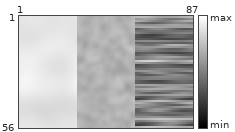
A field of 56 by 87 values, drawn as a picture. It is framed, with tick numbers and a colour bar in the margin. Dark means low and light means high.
It is made of 1 by 3 panels. Panel 1,1: very high, smooth, faint in contrast. Panel 1,2: high, blotchy, faint in contrast. Panel 1,3: middling, streaked across, strong in contrast.
